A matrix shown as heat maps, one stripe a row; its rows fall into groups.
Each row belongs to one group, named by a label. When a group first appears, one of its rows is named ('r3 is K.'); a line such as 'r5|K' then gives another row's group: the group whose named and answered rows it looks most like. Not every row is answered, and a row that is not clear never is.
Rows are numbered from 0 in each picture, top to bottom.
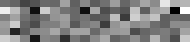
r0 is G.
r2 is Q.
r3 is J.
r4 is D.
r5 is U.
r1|U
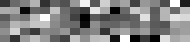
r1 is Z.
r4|J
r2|G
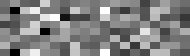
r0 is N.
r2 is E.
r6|D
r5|Q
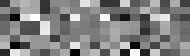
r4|N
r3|N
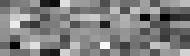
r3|J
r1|Q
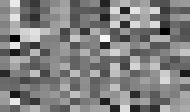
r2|J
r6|J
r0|J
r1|Q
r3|Q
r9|Q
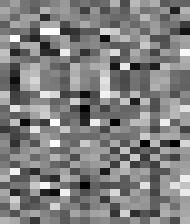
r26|G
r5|J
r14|D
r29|Z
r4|E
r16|G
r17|Z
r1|U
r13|E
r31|U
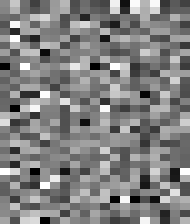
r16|U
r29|J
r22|Q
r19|N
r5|J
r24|U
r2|G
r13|N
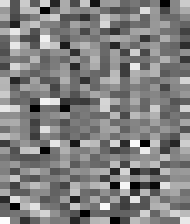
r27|D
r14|E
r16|Q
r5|N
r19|U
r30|G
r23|Q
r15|U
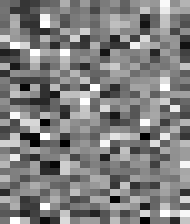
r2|N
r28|Z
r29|N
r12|Z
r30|G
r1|G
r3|N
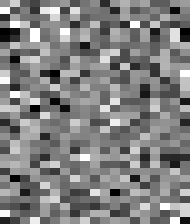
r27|Z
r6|G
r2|Z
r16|N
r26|N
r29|G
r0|J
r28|E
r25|D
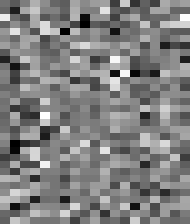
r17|N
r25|U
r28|U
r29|D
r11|E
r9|D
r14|N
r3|G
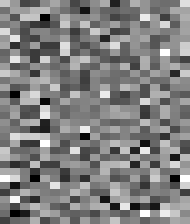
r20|N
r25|U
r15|N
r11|G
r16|N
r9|D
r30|G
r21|D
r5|J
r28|J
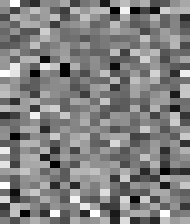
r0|J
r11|Q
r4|N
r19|D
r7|Q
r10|U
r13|U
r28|D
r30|Z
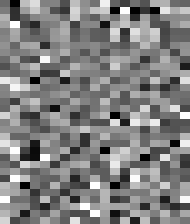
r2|D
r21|J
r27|U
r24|Q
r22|N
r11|U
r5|Q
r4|Q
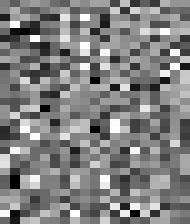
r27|Q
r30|D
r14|D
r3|J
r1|Q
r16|J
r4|G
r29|Q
